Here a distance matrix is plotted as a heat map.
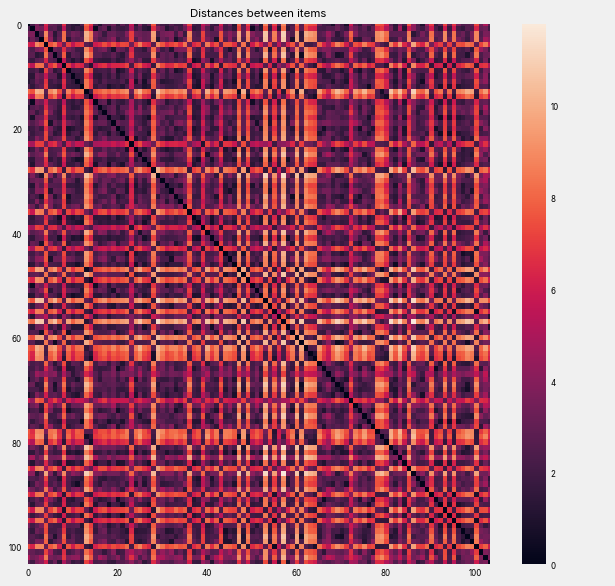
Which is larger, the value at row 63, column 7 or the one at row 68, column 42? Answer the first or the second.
the first
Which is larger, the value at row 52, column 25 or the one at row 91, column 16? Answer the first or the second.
the first
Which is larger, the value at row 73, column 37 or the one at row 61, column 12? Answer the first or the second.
the first
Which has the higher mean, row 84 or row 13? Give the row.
13
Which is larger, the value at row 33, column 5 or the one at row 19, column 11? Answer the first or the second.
the first
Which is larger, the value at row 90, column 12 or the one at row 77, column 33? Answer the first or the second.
the first
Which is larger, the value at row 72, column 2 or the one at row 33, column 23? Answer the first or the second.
the first
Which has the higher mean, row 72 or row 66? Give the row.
72
